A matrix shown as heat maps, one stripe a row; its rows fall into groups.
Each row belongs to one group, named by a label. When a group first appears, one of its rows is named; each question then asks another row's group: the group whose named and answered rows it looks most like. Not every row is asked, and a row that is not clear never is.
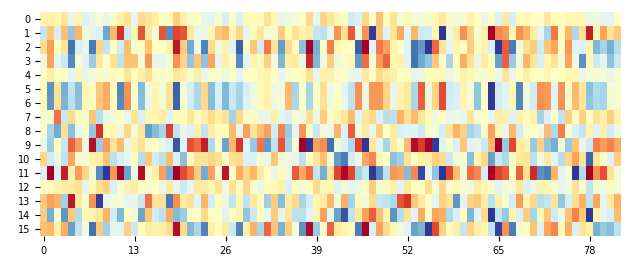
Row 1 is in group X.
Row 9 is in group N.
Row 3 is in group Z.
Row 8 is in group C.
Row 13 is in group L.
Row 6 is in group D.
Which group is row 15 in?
Z
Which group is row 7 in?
L
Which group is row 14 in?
D
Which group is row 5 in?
D
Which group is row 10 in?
D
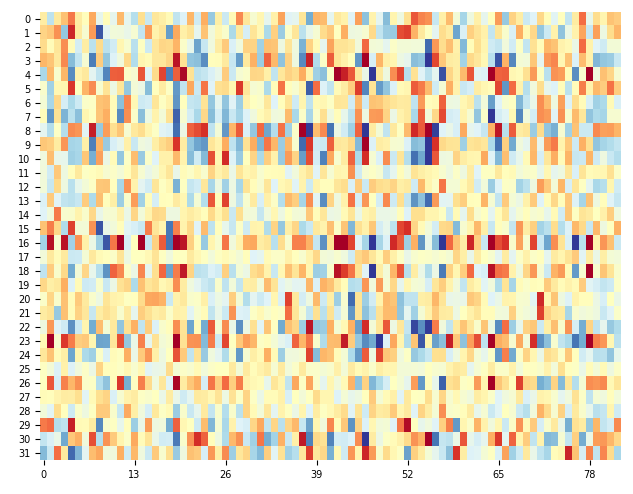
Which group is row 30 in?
N
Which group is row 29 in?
L
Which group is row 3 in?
Z
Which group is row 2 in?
Z
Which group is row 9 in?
Z
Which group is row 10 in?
Z
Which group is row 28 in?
D
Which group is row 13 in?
Z
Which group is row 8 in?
N
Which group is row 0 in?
N
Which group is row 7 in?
D
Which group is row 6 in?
D
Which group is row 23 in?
X
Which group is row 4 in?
X
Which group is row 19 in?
Z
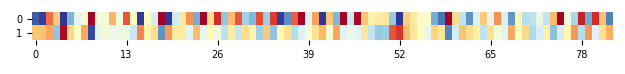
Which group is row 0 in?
C
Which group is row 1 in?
L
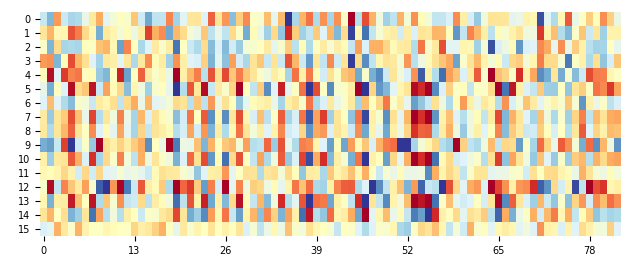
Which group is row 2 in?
D
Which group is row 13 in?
N
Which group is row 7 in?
N
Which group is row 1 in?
L
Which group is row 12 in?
X
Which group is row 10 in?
N
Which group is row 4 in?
X
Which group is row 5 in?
N
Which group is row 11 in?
Z
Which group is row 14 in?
Z
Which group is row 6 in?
Z
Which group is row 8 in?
N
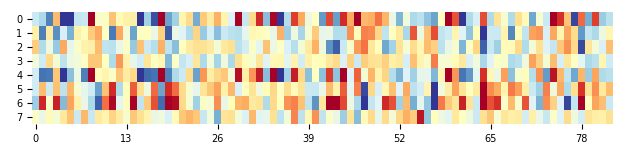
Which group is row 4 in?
C
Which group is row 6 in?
X
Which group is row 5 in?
X
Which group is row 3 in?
D
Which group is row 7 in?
N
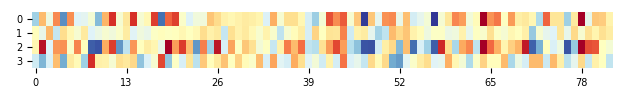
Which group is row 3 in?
C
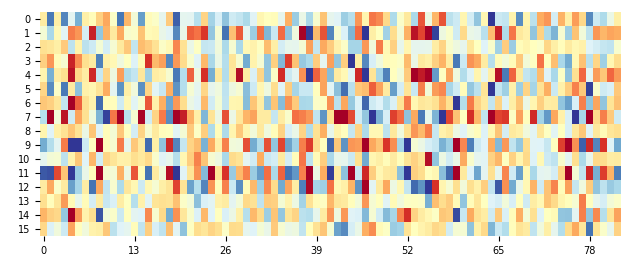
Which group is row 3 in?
L
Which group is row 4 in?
N
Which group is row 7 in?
X
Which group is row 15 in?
D
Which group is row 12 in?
Z
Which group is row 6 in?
L
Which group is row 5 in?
D
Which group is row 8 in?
N
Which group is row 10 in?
N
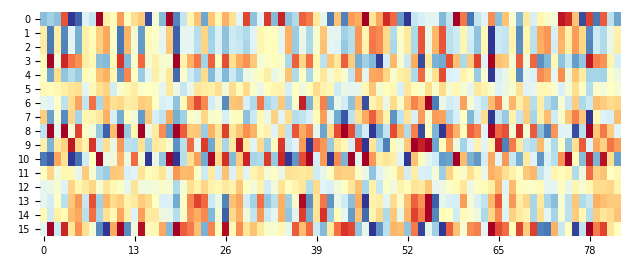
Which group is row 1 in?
D
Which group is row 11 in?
X
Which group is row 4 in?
D
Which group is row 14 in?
N
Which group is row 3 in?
X
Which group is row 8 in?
X
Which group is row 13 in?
N
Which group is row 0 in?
C
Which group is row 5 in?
D
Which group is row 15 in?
X
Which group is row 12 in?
N
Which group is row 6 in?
N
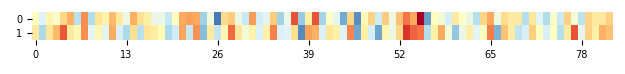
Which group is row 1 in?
N
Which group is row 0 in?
N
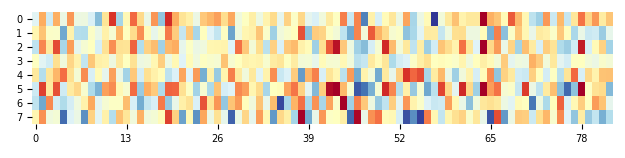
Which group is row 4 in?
N
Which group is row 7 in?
Z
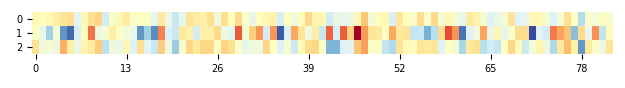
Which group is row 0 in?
D
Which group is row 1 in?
C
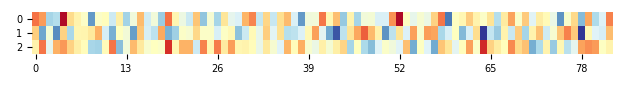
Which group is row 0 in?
L
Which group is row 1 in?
D
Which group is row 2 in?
X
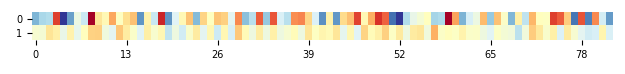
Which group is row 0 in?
C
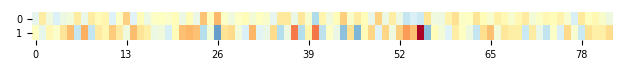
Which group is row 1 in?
N
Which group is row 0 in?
Z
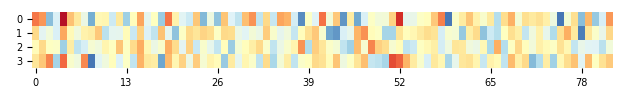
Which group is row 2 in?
Z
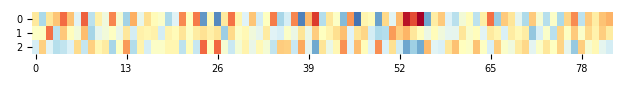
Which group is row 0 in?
N
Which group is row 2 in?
Z
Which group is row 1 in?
L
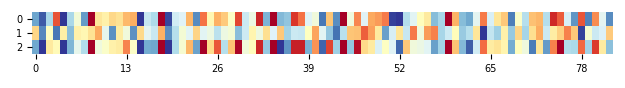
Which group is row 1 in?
D
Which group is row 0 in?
C
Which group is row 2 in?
C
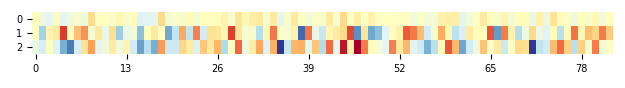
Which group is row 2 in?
C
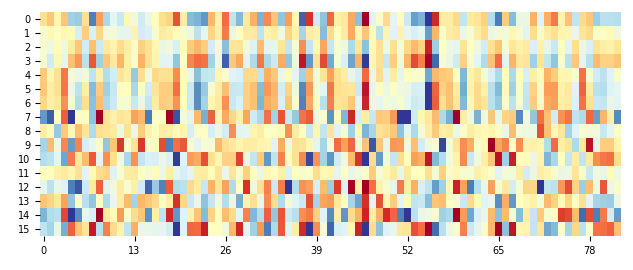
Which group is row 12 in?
C
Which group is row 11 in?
D
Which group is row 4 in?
Z
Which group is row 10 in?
N
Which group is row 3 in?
N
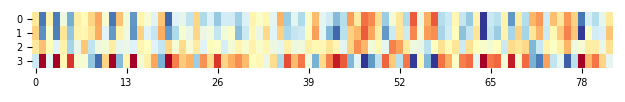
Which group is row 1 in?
D
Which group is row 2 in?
L
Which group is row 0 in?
D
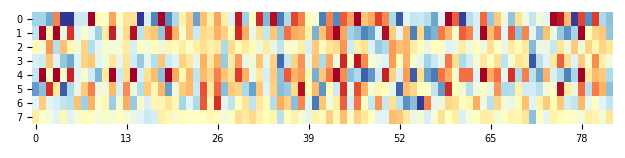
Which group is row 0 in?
C
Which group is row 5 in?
C
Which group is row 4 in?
X
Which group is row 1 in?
X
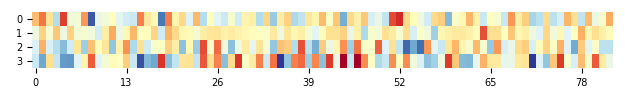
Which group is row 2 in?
Z
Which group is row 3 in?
C
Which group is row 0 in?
L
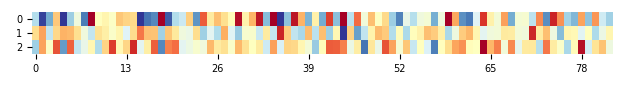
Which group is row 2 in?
X
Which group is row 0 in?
C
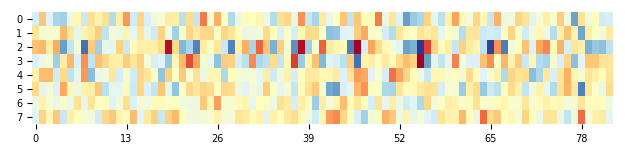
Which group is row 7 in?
X
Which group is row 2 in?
Z
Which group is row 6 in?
Z
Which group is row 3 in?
N
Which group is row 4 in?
L
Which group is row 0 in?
Z
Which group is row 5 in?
D
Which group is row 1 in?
D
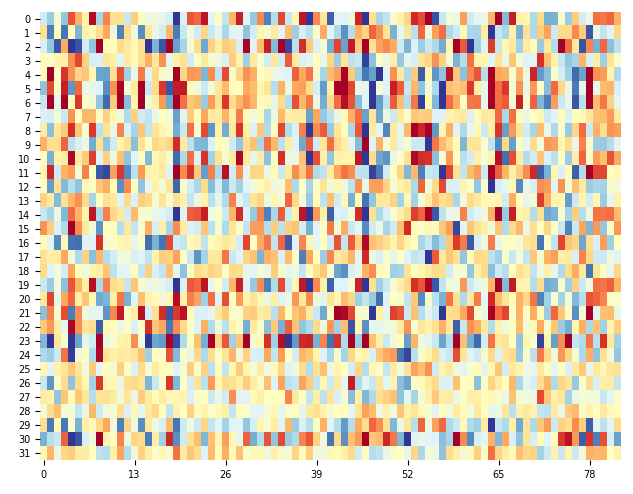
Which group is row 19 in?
N
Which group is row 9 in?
Z
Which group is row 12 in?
D
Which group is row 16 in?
C
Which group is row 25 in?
N
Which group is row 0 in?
N
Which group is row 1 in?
D
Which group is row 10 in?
N
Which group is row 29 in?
D
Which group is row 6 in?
X
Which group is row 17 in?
Z
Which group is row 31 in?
X
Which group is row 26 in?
C
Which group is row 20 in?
X
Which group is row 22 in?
L
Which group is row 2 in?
C
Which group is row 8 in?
N
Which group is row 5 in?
X
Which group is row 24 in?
C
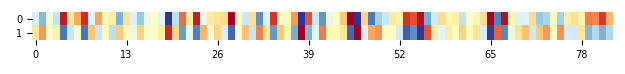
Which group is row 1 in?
Z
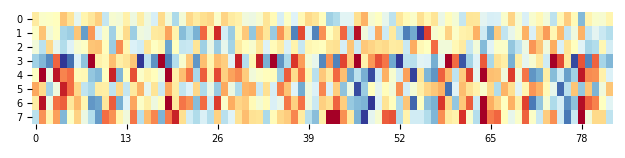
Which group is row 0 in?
D
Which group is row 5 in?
L
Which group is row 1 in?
Z
